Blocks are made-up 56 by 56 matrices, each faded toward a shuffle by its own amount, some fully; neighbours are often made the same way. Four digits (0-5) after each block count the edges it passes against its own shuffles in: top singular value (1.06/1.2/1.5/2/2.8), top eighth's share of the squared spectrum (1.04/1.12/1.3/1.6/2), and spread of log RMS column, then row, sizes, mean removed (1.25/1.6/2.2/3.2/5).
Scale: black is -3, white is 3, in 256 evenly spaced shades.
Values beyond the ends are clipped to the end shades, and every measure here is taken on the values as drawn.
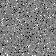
0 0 0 0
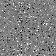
1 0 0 0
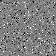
1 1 1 1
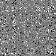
2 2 2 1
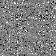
2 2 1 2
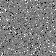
0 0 0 0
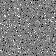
0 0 0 0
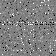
2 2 0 1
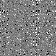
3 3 2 2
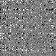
3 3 2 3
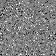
3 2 0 1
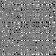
4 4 2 2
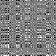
5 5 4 3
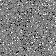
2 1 0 0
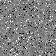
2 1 0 0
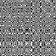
5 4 3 3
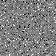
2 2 0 1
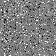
3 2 0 0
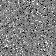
1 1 0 0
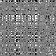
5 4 3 3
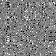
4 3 1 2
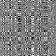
5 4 3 3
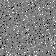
2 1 0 0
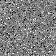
0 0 0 0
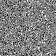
0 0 0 0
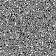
0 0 0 0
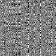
4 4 3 1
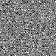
3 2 0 1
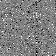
3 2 1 0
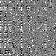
4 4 2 1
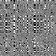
5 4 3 3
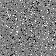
1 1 0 0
